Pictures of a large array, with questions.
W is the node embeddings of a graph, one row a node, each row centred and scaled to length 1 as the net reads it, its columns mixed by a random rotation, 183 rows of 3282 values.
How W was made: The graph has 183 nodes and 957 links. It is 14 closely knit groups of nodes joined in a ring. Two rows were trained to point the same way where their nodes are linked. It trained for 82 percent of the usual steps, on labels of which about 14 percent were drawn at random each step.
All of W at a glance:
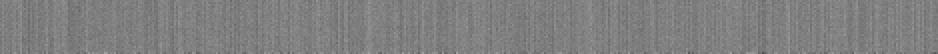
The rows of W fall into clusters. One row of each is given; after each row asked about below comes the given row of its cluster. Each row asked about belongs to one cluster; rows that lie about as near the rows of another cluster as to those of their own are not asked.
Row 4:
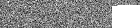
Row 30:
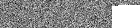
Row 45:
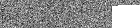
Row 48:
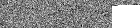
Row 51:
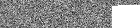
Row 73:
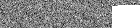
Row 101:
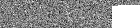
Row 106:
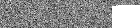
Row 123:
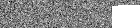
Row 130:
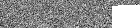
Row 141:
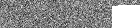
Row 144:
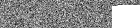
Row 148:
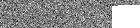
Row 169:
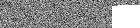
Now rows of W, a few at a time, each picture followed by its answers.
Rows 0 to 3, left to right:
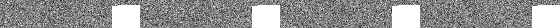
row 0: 130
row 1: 45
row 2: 45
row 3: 101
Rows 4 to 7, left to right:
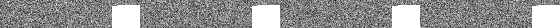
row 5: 106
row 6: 141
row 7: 106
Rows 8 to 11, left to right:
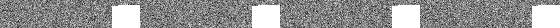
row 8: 30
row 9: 169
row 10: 51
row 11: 106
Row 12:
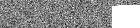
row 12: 51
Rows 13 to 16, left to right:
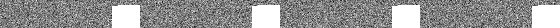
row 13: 101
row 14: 48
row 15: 130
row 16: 73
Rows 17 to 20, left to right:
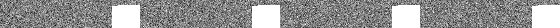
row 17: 4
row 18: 45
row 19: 141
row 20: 106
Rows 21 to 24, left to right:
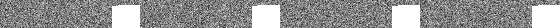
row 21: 106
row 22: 130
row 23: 169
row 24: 169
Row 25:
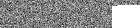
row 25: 4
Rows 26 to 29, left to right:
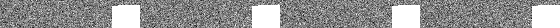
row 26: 101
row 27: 130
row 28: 148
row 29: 101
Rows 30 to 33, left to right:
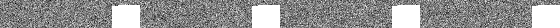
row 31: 148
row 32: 130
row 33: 141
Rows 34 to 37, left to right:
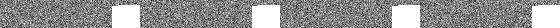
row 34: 51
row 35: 106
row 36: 123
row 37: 141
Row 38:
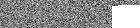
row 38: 169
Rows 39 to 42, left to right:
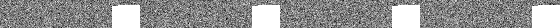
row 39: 73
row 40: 123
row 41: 169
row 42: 144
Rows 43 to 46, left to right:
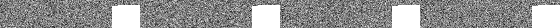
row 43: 101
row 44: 144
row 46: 73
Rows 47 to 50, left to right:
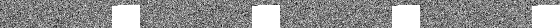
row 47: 130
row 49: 48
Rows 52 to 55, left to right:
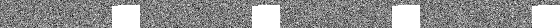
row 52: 130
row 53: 123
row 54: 106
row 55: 169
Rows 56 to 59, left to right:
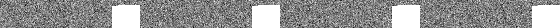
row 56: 141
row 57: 148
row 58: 101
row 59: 144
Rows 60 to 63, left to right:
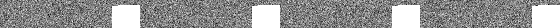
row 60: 48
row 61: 101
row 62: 48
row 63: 30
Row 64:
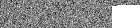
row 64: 48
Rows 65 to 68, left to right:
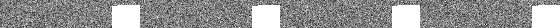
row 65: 4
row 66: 144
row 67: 45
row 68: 141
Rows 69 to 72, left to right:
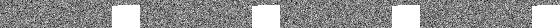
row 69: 51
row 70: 169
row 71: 48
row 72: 130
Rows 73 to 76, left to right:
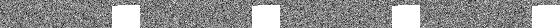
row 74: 144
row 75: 169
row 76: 141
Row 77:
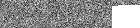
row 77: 141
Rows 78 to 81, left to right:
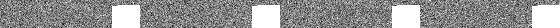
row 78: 73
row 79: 101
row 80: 48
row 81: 169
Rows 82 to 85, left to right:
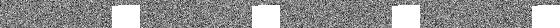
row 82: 51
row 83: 30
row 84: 169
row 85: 144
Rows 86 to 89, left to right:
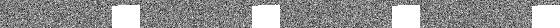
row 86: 169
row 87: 130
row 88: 101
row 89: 101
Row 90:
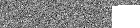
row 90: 141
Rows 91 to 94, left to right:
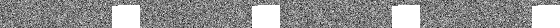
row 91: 45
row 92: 148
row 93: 169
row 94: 141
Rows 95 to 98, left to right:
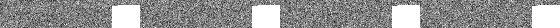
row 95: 141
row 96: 45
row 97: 4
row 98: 51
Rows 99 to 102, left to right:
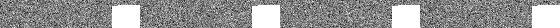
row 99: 4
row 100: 45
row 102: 4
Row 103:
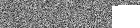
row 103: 30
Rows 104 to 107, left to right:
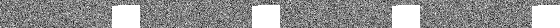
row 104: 101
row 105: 73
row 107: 51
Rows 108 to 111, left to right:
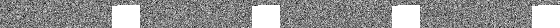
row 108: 4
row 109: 48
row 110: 48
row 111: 30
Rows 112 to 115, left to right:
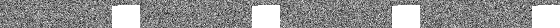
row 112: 169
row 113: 141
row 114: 45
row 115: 144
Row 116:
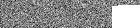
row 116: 123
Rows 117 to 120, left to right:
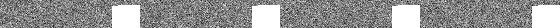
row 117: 148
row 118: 130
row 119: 106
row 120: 45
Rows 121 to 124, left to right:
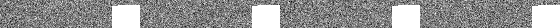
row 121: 4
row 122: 48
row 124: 51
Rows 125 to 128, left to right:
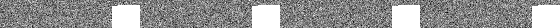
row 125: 101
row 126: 148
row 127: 148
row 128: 123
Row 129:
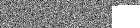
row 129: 30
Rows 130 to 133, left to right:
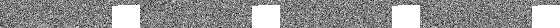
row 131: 123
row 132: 144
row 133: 45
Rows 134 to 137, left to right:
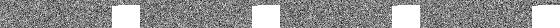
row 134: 141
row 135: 130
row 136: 130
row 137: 144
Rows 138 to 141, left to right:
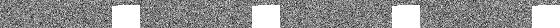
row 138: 144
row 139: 106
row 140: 48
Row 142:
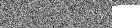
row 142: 148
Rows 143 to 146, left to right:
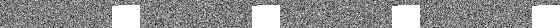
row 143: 148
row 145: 169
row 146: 48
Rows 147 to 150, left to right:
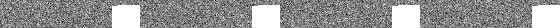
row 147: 106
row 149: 123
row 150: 73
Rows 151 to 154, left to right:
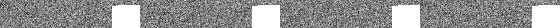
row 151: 141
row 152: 141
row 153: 130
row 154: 141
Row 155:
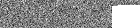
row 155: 45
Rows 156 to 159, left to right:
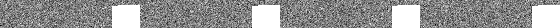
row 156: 130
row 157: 169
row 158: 45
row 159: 45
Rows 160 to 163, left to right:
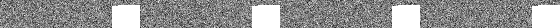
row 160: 148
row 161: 30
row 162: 144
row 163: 73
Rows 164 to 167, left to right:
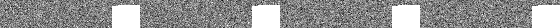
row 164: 106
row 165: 30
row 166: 169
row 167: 144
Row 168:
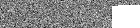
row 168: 101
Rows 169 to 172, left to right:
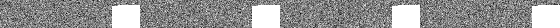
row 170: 101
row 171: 130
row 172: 48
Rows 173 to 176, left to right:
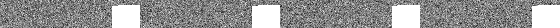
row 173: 148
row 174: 45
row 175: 4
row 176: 144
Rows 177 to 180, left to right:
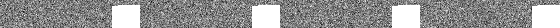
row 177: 148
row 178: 123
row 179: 51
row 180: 45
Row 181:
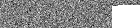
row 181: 144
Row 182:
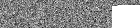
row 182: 144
